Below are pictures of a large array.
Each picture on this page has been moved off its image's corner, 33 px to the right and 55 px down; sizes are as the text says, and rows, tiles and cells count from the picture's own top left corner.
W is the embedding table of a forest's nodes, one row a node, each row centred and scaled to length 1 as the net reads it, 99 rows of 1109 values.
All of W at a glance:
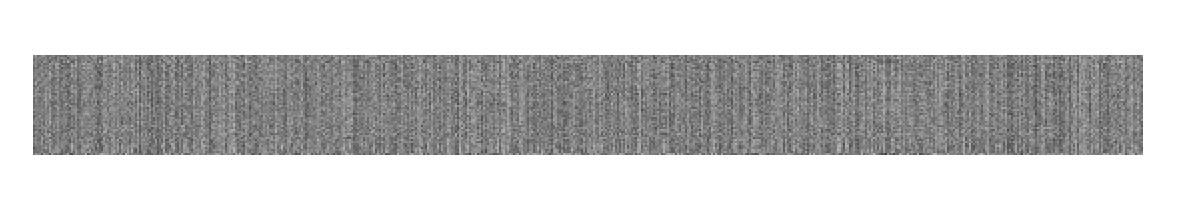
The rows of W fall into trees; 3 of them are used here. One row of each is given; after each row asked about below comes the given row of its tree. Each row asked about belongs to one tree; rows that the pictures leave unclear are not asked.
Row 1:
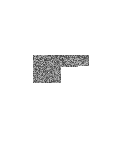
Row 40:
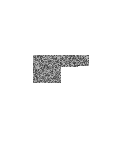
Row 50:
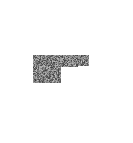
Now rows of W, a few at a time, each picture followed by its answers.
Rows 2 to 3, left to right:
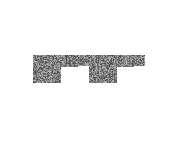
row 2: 40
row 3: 50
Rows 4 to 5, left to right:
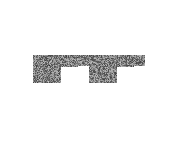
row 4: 1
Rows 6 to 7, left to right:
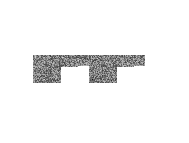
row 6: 1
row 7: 1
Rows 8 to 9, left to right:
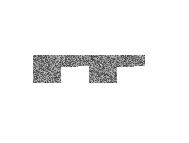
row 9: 40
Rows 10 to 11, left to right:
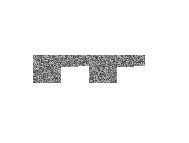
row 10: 40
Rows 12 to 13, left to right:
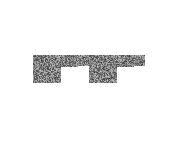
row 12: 40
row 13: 40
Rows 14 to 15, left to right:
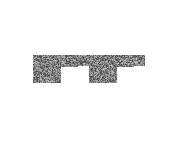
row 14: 40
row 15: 1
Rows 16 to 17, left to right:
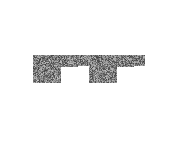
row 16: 50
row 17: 40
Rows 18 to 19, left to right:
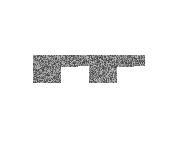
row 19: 40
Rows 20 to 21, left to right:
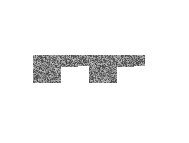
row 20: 40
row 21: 40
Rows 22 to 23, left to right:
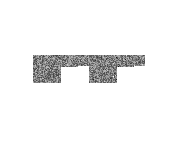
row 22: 50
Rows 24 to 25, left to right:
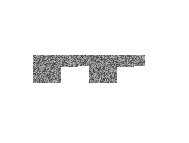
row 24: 50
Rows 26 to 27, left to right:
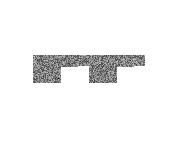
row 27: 1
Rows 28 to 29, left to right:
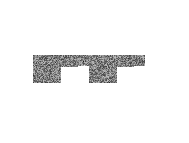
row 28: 1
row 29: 40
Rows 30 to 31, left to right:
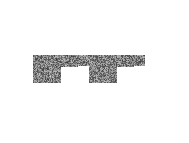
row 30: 40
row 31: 40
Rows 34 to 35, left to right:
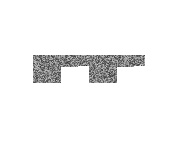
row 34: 40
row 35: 50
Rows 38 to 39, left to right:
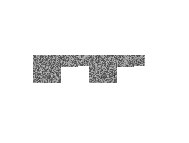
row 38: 50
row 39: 50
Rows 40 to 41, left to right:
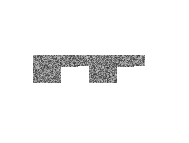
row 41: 50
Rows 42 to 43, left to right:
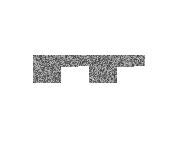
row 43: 50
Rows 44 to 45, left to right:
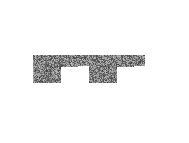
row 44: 1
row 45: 40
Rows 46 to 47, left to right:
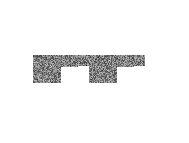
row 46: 40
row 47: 50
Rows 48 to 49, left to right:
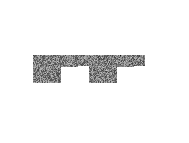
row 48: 50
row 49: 50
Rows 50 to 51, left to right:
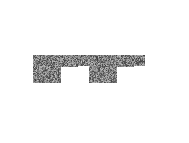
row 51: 40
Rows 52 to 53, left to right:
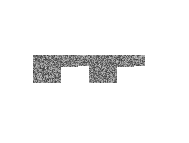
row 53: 50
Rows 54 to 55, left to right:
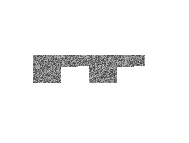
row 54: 40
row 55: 50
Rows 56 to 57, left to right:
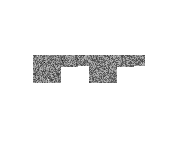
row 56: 50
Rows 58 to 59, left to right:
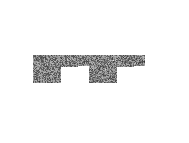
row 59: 40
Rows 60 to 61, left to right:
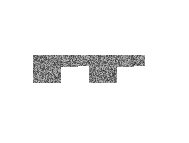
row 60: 40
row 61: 50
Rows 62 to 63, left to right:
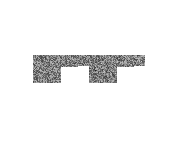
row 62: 40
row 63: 50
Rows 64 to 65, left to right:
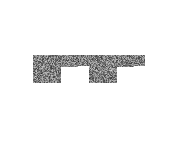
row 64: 50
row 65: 40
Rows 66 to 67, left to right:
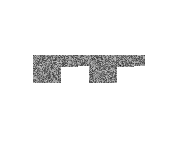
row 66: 50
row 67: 40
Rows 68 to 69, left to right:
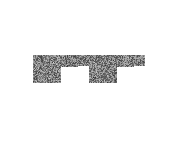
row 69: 50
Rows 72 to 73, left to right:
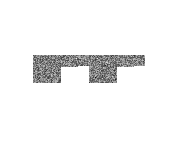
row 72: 50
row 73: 1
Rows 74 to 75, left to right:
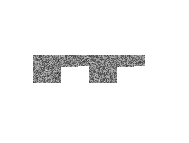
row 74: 40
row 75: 40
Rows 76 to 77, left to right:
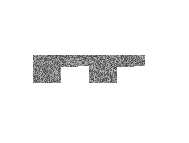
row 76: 1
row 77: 40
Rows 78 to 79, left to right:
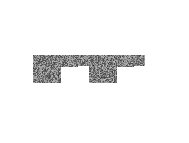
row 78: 50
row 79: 50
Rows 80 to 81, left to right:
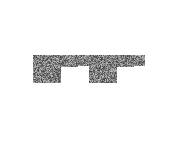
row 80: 50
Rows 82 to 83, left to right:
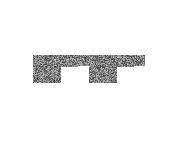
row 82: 1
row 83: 40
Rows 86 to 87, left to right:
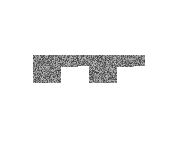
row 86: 50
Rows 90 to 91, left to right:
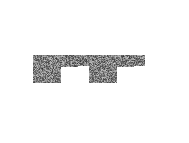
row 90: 40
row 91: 40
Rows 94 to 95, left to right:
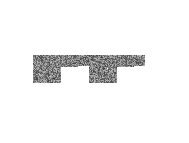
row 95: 40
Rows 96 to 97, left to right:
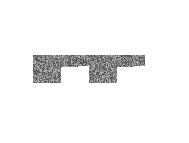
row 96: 40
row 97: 40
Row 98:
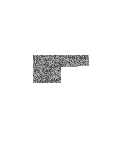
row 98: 1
